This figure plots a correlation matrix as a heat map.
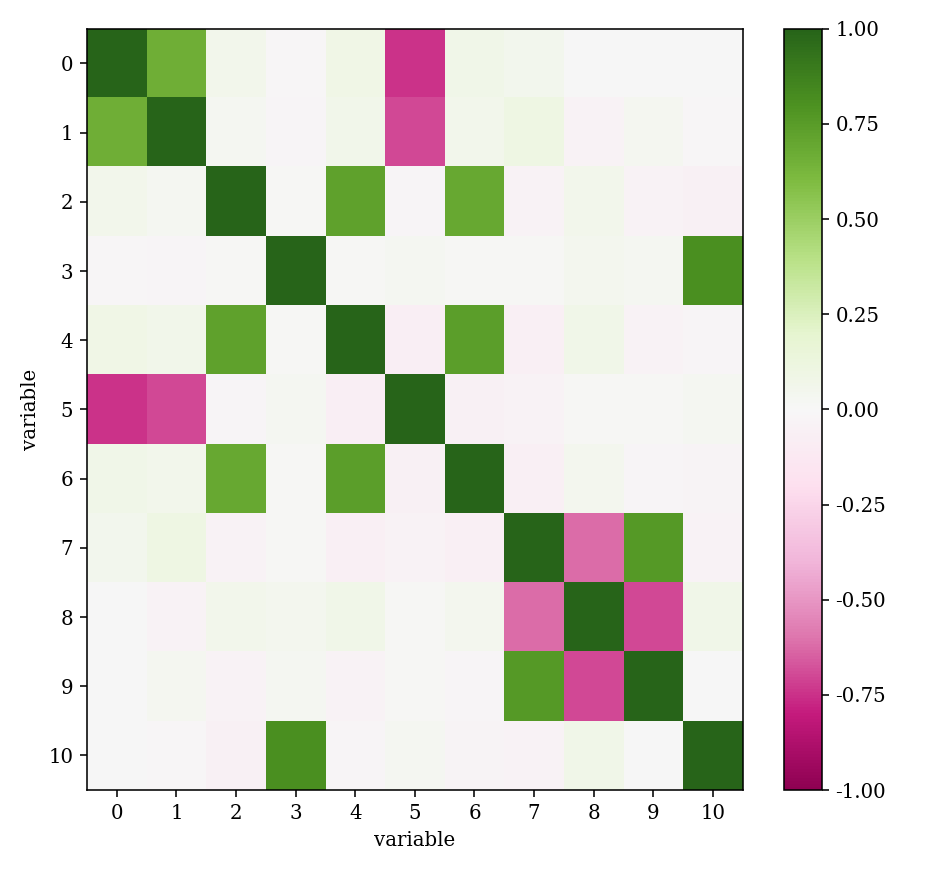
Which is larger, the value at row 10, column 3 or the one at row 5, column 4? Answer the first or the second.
the first
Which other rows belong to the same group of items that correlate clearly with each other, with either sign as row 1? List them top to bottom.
0, 5
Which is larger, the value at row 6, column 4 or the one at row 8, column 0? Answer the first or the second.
the first
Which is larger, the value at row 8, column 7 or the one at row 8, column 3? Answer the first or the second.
the second
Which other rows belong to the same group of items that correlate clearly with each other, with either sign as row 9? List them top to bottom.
7, 8
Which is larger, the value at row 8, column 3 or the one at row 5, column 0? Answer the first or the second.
the first
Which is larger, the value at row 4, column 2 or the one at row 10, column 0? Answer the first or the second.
the first
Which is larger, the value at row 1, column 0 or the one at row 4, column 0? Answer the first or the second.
the first
